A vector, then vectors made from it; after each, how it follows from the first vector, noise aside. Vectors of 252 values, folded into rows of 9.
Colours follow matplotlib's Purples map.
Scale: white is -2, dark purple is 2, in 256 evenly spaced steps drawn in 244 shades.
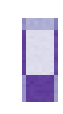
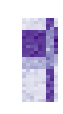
wrapped around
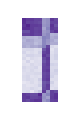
wrapped around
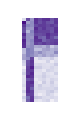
wrapped around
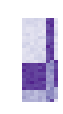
wrapped around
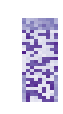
sign-scrambled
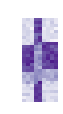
wrapped around
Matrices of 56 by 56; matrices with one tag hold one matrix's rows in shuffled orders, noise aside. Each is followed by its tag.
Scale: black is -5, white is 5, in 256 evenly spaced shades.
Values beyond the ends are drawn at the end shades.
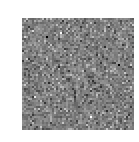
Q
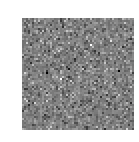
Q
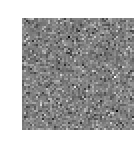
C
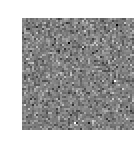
C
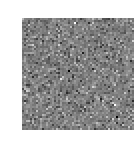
C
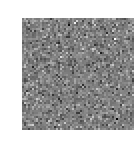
C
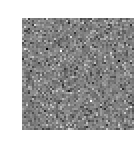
Q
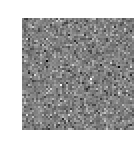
Q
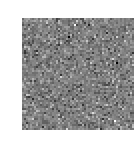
C
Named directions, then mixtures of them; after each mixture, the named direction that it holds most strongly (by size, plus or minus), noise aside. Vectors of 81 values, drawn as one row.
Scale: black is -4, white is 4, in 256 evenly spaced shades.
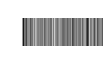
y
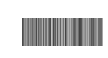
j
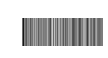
y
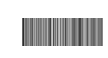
j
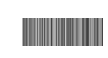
j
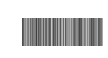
j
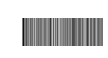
y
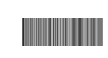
j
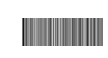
y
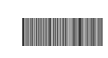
j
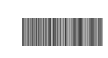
j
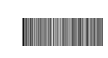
y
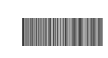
j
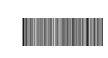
y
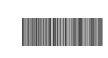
j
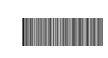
y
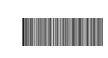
y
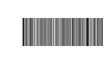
y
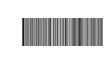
j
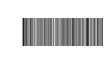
y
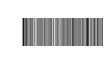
y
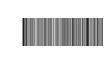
y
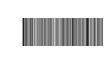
y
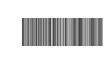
j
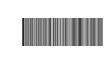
j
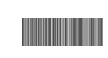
j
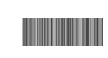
j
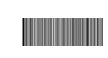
y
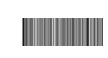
y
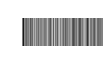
y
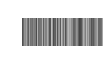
j
